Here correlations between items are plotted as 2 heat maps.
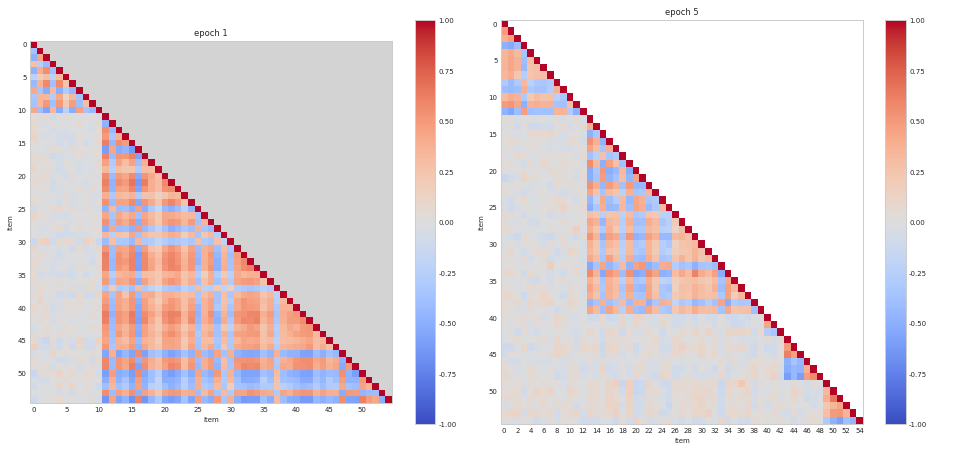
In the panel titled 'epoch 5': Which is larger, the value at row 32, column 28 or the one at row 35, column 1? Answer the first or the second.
the first
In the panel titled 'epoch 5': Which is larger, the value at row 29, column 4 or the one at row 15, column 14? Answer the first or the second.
the first
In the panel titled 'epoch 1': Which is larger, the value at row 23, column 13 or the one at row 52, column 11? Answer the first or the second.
the first
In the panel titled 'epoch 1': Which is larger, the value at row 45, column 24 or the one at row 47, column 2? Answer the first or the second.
the first
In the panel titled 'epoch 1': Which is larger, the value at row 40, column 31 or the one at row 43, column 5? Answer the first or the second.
the first
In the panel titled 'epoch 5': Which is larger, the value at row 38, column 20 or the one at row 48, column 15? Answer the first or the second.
the first
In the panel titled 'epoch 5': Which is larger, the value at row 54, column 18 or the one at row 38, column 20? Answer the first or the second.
the second
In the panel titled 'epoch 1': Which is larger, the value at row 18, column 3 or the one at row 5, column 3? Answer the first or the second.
the first
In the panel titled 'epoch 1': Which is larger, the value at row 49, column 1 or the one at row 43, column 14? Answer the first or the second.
the second
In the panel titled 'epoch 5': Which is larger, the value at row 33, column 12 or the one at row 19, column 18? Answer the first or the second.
the first
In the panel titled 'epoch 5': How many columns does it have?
55
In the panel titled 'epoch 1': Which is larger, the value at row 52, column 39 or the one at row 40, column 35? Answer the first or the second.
the second
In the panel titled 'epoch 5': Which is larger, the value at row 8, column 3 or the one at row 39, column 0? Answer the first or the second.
the first
